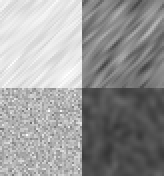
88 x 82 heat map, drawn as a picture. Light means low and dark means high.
It is made of 2 by 2 panels. Panel 1,1: very low, slanting up to the right, faint in contrast. Panel 1,2: middling, slanting up to the right. Panel 2,1: low, fine-grained. Panel 2,2: high, blotchy, faint in contrast.
